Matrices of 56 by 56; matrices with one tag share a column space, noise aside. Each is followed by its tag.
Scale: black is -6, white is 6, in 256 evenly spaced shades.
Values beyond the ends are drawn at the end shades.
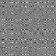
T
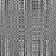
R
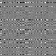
T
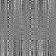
R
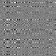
T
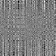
R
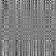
R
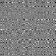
T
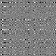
T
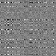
T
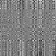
R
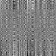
R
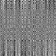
R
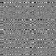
T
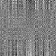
R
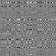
T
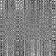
R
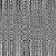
R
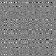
T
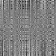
R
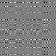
T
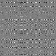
T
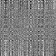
R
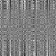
R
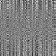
R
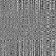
R
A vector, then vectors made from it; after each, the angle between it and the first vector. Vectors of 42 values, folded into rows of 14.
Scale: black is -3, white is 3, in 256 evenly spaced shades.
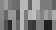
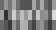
partly aligned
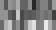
nearly opposite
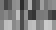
nearly opposite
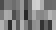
partly aligned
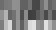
nearly opposite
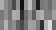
partly opposed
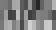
nearly opposite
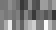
nearly opposite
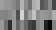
nearly parallel
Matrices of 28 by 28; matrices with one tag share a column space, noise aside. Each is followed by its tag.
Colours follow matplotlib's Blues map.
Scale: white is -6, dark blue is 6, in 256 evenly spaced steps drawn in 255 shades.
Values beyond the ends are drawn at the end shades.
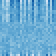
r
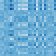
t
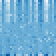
r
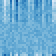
r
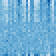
r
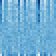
r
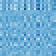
t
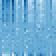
r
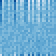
r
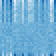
r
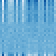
r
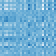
t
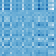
t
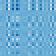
t
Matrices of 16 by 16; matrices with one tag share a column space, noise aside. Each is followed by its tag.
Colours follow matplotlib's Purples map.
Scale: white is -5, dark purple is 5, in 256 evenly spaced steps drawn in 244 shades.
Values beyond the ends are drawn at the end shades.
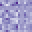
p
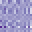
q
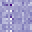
p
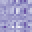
q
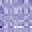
q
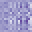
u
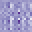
u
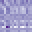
q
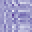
p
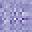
u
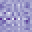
u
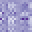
u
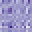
q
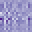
u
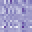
q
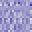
p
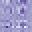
q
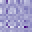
q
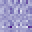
q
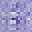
u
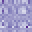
q
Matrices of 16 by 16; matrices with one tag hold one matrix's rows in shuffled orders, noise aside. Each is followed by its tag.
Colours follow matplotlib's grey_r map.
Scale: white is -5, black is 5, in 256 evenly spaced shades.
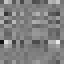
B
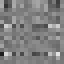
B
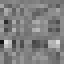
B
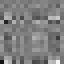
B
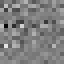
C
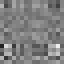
B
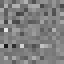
C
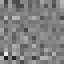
C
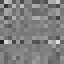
B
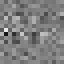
C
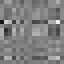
B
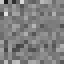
C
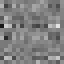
B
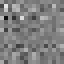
C
